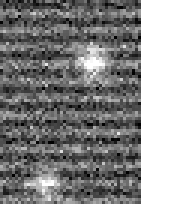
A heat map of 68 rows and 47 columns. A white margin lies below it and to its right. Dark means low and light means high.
Bumps: two. Stripes: horizontal, repeating 12 times. Odd rows or columns: none. Slope: none. Seam: none. Average level on the scale: 40%.
